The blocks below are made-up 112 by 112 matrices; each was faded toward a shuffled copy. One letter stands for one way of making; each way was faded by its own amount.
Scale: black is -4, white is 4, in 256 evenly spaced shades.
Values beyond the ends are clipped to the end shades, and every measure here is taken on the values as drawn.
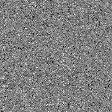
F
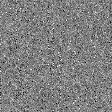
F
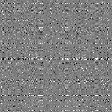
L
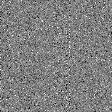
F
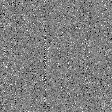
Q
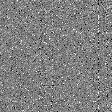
Q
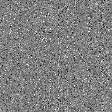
Q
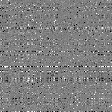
L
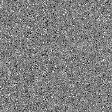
F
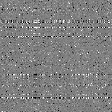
L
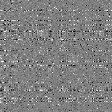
L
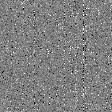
Q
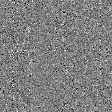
F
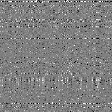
L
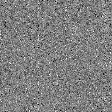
F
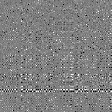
L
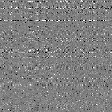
L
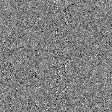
F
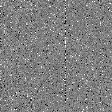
Q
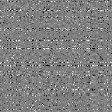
L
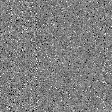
Q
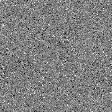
F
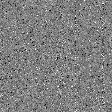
Q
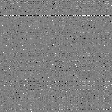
L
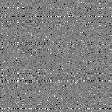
L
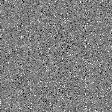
Q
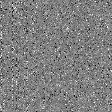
Q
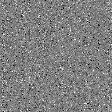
Q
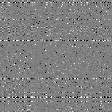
L
